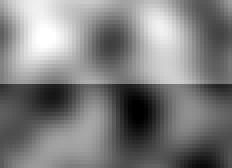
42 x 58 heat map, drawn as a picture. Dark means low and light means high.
Ninth with the highest average: top left. Average level on the scale: 50%. Mirror symmetry: none. Lone odd cells: none. Seam: horizontal, 50% of the way down, the top part higher.
